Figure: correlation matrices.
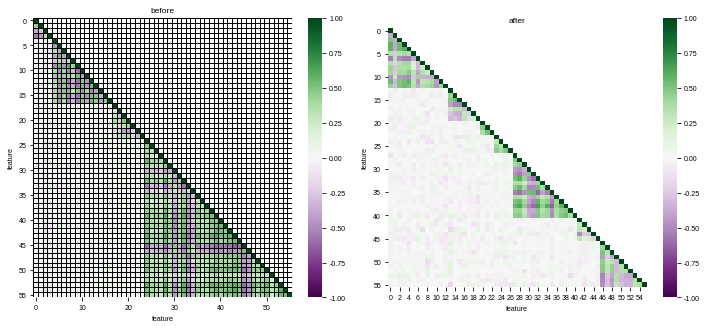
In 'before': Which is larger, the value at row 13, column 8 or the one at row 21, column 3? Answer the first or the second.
the second
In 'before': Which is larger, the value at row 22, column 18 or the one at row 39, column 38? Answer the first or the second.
the second
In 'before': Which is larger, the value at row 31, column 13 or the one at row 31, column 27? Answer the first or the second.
the second
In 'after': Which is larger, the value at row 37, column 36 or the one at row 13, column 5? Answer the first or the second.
the first
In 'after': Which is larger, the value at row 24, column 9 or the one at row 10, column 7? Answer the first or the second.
the first
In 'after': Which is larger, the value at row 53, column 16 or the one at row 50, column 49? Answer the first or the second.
the first
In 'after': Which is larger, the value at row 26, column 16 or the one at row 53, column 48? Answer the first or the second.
the first
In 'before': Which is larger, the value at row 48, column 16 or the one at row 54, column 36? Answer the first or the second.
the second
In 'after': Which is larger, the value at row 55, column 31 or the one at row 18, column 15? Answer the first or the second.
the first
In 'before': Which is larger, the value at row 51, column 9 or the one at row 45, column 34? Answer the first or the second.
the second
